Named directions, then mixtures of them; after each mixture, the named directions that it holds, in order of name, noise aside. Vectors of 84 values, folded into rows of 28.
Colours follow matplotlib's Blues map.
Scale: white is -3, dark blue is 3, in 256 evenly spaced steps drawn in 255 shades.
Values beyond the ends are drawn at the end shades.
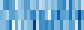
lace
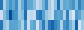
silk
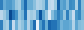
lace, silk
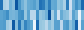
lace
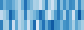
lace, silk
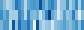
lace, silk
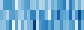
lace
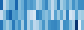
lace, silk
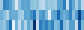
lace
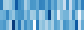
lace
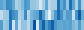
lace, silk
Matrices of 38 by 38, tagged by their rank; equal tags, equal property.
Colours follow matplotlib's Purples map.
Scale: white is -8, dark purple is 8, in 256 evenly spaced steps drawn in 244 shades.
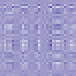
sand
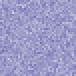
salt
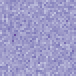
salt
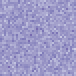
salt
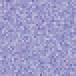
salt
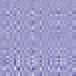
sand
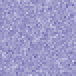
salt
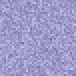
salt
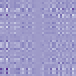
sand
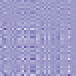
sand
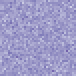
salt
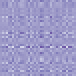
sand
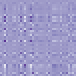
sand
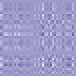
sand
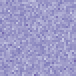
salt
